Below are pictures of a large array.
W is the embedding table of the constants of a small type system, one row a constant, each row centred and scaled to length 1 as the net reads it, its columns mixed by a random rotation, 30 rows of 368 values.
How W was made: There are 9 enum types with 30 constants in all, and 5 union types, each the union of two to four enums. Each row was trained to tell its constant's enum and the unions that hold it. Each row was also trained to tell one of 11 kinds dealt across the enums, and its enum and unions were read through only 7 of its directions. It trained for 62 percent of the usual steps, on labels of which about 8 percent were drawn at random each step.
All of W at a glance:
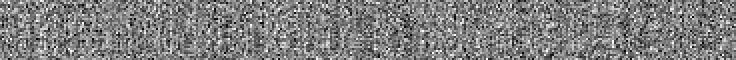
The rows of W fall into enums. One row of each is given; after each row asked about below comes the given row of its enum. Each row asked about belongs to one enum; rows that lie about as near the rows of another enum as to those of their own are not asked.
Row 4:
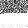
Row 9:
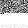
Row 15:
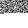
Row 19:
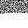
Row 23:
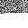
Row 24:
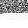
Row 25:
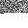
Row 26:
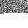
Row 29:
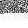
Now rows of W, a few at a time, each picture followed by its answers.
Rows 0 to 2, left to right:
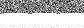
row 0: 4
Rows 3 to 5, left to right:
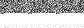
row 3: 19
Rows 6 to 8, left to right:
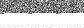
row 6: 15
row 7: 24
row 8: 23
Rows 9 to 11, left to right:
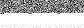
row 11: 29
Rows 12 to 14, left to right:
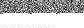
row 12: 24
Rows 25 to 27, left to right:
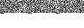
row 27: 9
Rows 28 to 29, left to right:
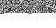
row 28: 4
